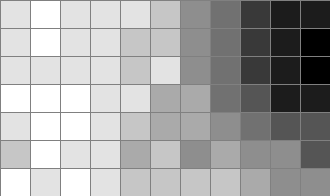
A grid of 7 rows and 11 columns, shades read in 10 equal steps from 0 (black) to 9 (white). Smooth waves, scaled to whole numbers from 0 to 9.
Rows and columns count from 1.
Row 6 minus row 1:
-1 0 0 0 -2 0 0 2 3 4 2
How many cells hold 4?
5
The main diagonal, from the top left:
8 9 8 8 7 7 7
